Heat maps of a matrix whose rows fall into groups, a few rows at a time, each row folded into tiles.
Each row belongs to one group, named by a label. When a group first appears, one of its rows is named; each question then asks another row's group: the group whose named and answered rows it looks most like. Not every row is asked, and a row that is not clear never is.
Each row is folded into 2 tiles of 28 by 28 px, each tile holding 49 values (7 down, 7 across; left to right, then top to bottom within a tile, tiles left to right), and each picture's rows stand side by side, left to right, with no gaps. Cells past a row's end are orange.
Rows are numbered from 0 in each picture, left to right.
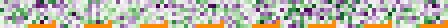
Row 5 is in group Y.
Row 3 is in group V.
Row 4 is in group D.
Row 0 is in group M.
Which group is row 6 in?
Y
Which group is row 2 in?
M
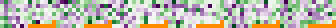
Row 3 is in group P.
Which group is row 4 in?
P
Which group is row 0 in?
P
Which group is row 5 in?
Y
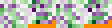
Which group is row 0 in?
D
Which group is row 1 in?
D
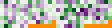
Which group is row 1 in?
Y
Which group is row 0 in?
P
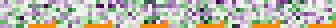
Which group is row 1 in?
M
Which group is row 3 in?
V
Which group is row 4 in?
M
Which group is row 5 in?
Y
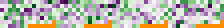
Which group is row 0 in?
Y
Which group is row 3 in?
P
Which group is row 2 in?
Y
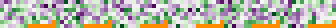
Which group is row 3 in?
V
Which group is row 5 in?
P
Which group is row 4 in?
Y
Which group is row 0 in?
M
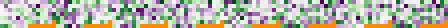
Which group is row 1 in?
P
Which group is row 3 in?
P
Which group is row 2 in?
Y
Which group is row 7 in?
D
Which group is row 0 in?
M
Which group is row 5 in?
D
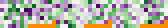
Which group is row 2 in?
D
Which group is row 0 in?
Y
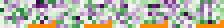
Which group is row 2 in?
D
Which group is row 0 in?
M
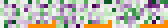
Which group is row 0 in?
P
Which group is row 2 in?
M
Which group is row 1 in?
P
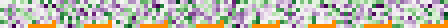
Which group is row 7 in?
M
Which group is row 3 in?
Y
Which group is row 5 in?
P
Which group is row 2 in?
V
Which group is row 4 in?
P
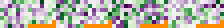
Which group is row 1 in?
Y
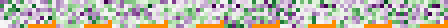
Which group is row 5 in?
P
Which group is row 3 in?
M
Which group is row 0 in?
Y
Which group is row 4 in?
D
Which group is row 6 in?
M
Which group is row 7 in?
P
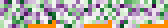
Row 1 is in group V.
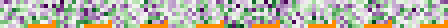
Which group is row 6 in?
D
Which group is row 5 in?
V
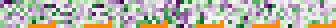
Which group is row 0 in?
D
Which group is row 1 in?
P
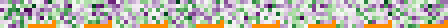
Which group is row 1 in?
D
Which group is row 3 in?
Y
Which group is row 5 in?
V
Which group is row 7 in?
D
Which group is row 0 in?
Y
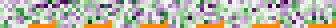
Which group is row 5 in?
V
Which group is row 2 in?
Y
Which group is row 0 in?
M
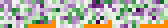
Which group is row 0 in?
M
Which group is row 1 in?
M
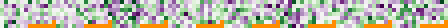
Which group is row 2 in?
Y
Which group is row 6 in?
M
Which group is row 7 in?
Y
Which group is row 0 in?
P
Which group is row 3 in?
V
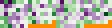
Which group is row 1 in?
Y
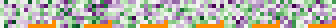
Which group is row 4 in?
M
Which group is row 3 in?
M
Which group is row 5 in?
D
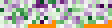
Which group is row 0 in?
M
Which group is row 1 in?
M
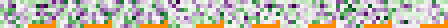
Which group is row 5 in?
D
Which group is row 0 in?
D
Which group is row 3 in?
M
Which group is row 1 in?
Y
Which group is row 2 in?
Y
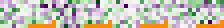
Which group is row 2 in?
D
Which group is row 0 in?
M
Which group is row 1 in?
P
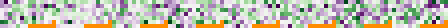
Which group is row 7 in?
M
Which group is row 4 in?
P
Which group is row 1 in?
P
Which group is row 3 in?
V
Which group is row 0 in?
V
